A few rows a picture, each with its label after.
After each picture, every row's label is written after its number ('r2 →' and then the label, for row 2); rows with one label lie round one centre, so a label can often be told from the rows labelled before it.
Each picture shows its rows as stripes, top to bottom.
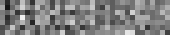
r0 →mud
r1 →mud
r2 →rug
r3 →mud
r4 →mud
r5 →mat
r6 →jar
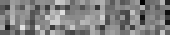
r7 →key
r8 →mat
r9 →key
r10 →key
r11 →key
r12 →mud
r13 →rug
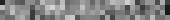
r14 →jar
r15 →key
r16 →key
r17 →mud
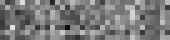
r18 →mud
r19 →jar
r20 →rug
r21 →rug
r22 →rug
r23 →mat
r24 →key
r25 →rug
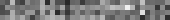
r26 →mat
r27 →jar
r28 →mat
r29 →key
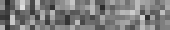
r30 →mud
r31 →mud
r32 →rug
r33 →mat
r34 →mat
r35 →mud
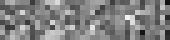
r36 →key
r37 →rug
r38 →mud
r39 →jar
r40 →rug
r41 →mud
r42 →key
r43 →key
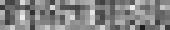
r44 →mud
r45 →rug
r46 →mud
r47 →mud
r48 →mud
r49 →key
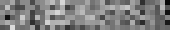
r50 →key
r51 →jar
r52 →key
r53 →mud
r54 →key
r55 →mat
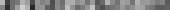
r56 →mud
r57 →mud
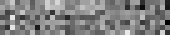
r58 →key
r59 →key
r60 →mud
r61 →mat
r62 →key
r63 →mat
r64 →jar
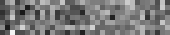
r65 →jar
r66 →rug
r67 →mat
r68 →mat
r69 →rug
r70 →mud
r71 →mat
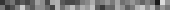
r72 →rug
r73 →mud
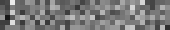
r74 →mat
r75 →rug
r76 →mat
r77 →mud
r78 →mat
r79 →jar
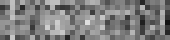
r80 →key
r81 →mat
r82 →jar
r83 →key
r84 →key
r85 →key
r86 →key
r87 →mat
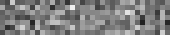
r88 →mat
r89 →mud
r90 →jar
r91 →rug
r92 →key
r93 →mud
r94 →jar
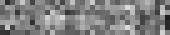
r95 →mud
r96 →jar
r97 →rug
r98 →key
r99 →key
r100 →jar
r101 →rug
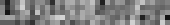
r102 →mud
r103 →mud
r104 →mud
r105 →key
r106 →rug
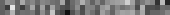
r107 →jar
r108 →mat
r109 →mat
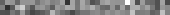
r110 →jar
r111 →mud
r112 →rug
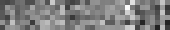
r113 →rug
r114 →jar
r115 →jar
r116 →rug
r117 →key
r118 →jar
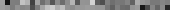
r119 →mud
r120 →key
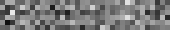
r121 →jar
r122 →mud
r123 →mat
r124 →jar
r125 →mud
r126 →mat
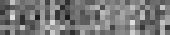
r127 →mat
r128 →rug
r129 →mat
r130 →mat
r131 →rug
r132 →key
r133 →rug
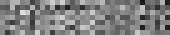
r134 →key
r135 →mat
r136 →mud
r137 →key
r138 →mud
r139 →key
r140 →mud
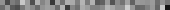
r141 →mud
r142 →jar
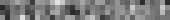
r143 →key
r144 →rug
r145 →rug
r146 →mud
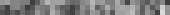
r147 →key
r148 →rug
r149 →rug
